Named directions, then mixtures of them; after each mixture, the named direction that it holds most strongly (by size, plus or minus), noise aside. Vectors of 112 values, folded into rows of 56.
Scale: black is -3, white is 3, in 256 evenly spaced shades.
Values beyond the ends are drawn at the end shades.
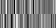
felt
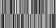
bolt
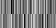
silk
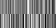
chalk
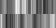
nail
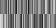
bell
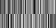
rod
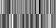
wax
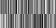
bell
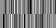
silk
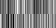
rod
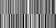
chalk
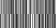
chalk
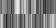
nail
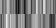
nail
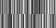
silk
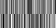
chalk
